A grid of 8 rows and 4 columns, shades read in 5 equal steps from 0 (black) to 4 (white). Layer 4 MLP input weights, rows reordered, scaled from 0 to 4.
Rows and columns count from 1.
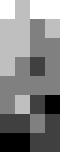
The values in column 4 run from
0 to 4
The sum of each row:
15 11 10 8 8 6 5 2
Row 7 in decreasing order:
2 1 1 1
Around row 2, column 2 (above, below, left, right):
3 3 3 2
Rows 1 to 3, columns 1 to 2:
4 3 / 3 3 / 3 3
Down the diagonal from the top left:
4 3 2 2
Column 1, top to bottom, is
4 3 3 3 2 2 1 0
